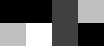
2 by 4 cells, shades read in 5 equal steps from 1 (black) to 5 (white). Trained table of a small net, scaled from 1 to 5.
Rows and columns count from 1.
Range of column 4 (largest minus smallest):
3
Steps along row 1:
same up up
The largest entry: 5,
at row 2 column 2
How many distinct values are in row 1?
3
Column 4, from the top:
4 1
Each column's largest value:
4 5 2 4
